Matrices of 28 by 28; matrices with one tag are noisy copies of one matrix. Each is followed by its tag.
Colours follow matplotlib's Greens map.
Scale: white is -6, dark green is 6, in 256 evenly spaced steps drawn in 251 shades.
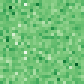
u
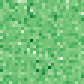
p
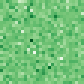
p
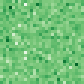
u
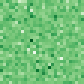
p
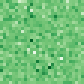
p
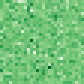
p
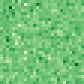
u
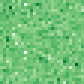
u
